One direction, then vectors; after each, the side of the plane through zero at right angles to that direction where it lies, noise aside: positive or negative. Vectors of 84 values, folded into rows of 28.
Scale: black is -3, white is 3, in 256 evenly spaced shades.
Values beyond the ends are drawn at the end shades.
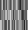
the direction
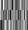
negative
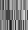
negative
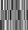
negative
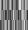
negative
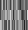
positive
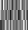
negative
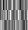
positive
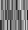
negative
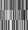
positive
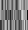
negative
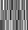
negative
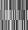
positive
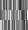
positive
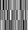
positive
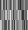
positive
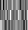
positive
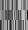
negative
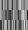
negative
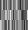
positive
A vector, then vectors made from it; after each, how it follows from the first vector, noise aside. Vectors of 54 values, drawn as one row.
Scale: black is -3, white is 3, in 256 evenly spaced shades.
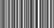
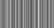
shrunk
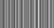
shrunk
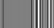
partly zeroed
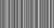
shrunk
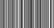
partly zeroed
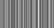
shrunk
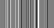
partly zeroed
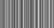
shrunk
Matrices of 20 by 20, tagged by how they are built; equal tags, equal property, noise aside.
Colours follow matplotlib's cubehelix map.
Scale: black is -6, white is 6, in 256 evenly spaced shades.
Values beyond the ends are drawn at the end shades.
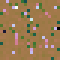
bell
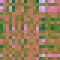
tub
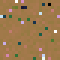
bell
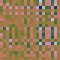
tub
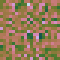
tub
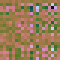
tub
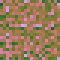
tub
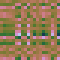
tub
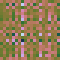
tub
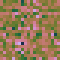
tub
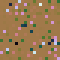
bell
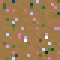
bell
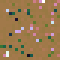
bell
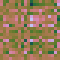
tub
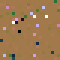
bell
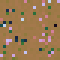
bell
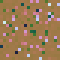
bell
